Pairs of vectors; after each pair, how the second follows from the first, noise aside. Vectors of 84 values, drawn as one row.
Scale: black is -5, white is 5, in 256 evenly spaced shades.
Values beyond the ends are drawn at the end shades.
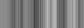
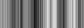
scaled up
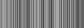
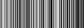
scaled up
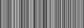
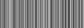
shuffled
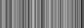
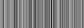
shuffled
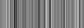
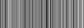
shuffled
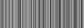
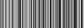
scaled up
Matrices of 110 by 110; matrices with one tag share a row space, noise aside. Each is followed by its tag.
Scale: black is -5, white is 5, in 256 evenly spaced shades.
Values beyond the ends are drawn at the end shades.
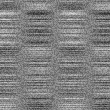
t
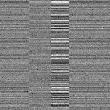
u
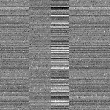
u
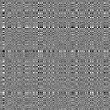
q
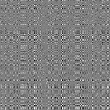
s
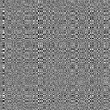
q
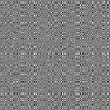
s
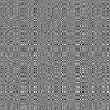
s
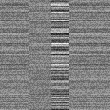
u
